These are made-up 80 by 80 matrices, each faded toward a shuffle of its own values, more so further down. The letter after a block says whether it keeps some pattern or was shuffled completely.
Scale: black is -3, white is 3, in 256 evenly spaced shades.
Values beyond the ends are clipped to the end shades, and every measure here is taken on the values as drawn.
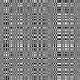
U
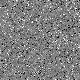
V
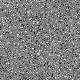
V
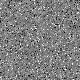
V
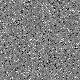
V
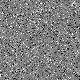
V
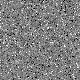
V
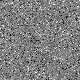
V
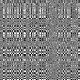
U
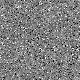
V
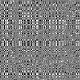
U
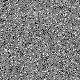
V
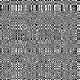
U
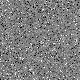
V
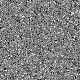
V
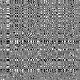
U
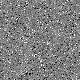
V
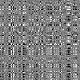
U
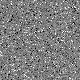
V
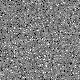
V
